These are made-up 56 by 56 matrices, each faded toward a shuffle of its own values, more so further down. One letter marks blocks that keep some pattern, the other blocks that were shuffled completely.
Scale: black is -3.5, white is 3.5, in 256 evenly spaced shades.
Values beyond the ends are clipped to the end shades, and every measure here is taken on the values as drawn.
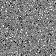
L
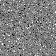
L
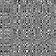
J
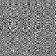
J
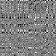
J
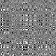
J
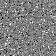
L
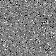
L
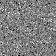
L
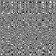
J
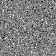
L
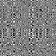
J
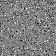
L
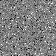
L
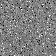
L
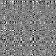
J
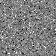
L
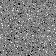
L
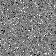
L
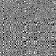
J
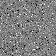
L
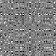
J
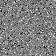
L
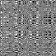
J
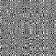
J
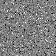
L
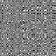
J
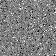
L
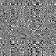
J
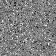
L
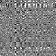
J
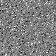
L
